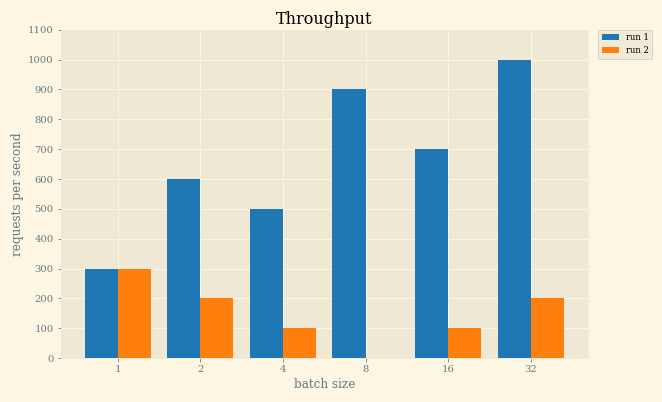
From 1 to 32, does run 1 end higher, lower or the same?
higher
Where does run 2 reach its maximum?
1
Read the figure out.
Title: Throughput
x-axis: batch size, ticks 1 2 4 8 16 32
y-axis: requests per second, ticks 0 100 200 300 400 500 600 700 800 900 1000 1100
Legend: run 1, run 2
Values:
run 1: 300 600 500 900 700 1000
run 2: 300 200 100 0 100 200
